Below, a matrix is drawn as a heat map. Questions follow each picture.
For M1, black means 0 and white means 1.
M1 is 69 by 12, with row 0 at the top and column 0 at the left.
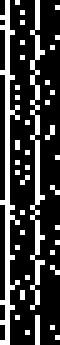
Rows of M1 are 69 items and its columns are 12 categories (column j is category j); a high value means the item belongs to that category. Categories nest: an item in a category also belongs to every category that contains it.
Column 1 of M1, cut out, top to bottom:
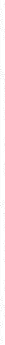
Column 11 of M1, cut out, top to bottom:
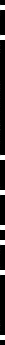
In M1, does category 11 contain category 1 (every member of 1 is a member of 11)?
no
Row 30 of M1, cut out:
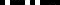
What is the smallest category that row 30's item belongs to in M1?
5
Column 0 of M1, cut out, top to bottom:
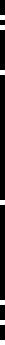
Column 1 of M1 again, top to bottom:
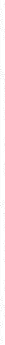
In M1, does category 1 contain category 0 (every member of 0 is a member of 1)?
yes
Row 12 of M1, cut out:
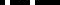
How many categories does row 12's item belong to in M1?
2
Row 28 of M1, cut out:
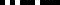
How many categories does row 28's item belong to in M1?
3
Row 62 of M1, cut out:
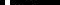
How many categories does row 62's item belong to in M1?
1
